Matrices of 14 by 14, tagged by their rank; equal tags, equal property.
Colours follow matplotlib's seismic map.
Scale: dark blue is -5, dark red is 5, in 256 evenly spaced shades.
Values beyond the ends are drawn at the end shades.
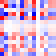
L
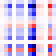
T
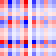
T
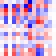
L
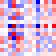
L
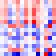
L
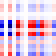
T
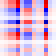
T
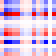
T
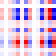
T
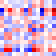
L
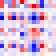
L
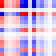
T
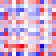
L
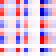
T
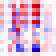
L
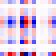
T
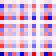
T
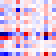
L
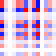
T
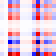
T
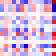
L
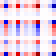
T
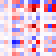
L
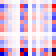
T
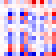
L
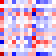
L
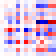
L
